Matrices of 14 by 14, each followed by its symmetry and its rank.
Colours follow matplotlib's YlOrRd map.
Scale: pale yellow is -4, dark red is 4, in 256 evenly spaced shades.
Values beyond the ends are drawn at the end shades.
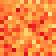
antisymmetric, full rank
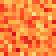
antisymmetric, full rank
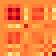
symmetric, rank two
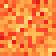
symmetric, full rank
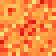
symmetric, full rank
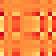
neither, rank one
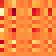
neither, rank one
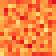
antisymmetric, full rank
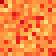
symmetric, full rank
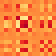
symmetric, rank two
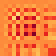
symmetric, rank two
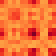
symmetric, rank two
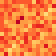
symmetric, full rank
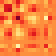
symmetric, rank two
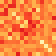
symmetric, full rank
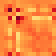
symmetric, rank two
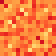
symmetric, full rank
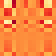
neither, rank one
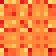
symmetric, rank two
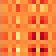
neither, rank one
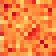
symmetric, full rank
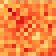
symmetric, full rank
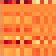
neither, rank one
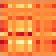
neither, rank one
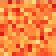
antisymmetric, full rank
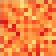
antisymmetric, full rank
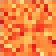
antisymmetric, full rank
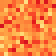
antisymmetric, full rank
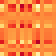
neither, rank one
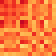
symmetric, rank two
